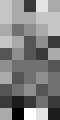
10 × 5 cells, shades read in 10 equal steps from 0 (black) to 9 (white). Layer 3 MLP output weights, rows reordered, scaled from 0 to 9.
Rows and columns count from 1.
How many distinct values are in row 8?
3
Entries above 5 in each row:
4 5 3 2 1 0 1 0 0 3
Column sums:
52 39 43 52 42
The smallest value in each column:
2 0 2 2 1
